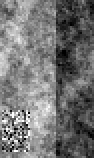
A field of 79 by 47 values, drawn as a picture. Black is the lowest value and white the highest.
The bottom left is the roughest part. In the bottom left lies a patch that is rougher than the rest. A vertical seam about 60% of the way across splits the table, and the left part is higher. The field is mottled with small blotches.
